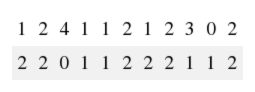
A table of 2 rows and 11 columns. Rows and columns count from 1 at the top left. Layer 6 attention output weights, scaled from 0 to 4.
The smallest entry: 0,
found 2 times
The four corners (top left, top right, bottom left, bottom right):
1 2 2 2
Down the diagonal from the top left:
1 2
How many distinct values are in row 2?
3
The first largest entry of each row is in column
3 1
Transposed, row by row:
1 2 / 2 2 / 4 0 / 1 1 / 1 1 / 2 2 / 1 2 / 2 2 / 3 1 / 0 1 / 2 2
